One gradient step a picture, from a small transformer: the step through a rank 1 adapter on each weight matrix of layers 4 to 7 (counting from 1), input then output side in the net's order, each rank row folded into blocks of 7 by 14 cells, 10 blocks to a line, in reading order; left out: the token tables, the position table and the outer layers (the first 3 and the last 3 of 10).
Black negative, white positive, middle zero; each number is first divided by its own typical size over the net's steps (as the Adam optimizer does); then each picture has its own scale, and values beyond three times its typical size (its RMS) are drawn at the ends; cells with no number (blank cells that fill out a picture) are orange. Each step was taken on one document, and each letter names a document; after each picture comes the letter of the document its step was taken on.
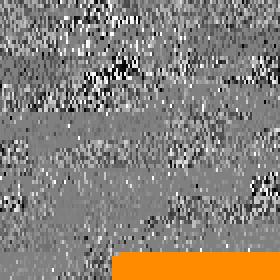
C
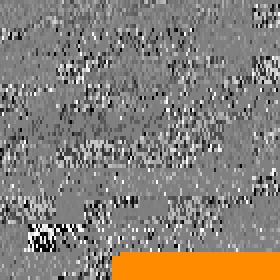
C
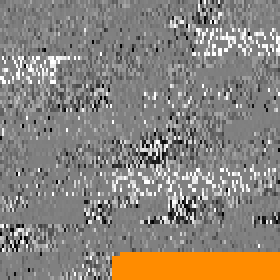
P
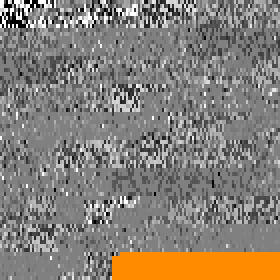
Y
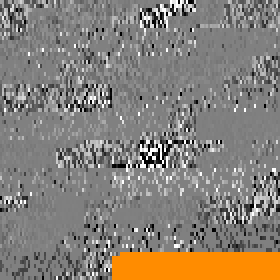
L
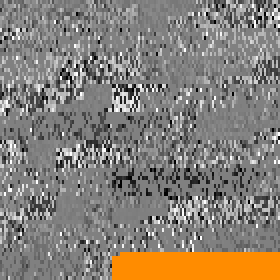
Y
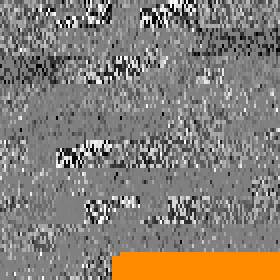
C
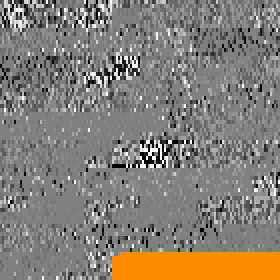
L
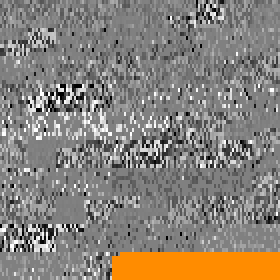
P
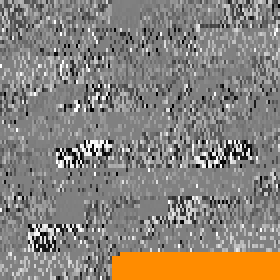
C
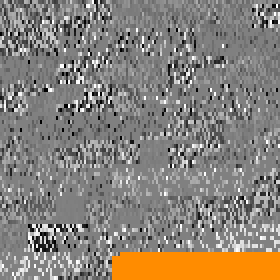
C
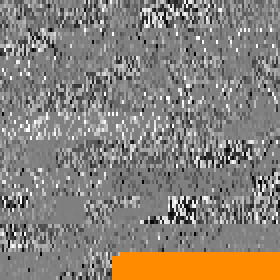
P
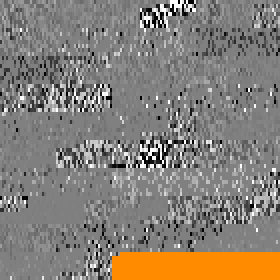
L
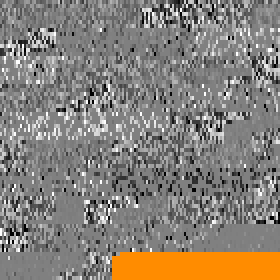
P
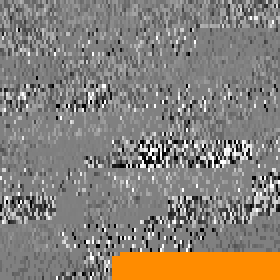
L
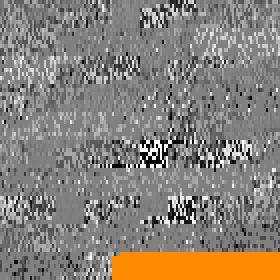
P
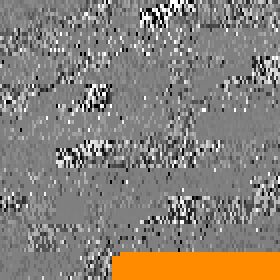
C
